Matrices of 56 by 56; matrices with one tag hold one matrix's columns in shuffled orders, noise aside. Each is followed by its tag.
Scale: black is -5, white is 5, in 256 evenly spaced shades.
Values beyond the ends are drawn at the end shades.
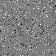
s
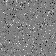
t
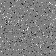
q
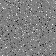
s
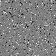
t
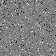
t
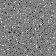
q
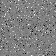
s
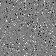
t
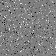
q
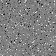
t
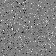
q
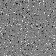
t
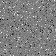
s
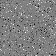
s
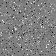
q
